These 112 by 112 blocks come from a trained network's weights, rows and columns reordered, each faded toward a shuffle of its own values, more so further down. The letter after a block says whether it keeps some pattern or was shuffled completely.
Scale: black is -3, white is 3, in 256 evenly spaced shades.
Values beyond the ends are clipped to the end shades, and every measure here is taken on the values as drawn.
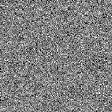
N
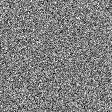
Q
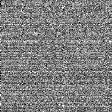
N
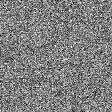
Q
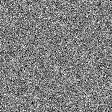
Q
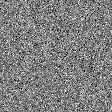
Q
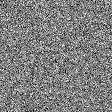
Q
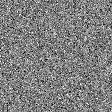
Q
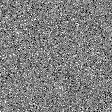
Q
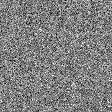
Q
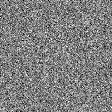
N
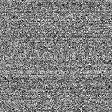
N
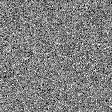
Q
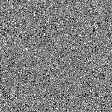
N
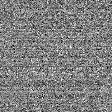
N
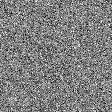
Q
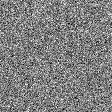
Q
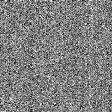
N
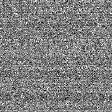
N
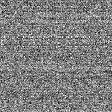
N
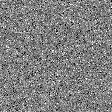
Q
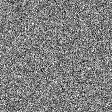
Q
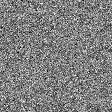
Q
